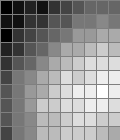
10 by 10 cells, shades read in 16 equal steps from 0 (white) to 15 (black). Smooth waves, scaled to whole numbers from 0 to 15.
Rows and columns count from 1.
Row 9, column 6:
3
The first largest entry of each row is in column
1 1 1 1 1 1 1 1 1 1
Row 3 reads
15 12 11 10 9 8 6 6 5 5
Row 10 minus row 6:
0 0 0 -1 0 1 0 1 3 4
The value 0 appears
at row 7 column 9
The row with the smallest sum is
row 7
